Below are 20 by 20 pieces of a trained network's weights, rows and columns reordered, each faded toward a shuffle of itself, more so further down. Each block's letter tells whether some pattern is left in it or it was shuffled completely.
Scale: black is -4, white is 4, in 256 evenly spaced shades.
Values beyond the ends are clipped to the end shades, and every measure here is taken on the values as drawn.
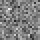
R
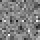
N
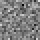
R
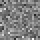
R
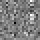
N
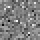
R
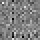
N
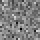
R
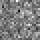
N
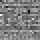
N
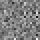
N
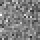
R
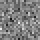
R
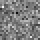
R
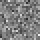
R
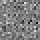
N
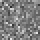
R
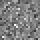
R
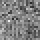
N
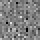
N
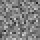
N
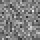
R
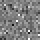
N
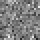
N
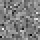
R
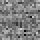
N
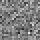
R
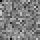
R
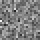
R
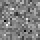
R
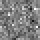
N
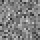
R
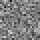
R
